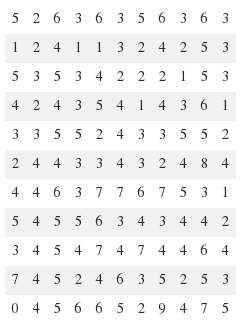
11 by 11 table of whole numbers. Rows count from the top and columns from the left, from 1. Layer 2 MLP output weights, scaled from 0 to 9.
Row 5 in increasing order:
2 2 3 3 3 3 4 5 5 5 5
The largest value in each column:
7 4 6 6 7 7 7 9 5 8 5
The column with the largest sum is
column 10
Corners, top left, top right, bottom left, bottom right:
5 3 0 5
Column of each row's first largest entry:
3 10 1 10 3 10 5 5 5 1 8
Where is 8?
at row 6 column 10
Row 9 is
3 4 5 4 7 4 7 4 4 6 4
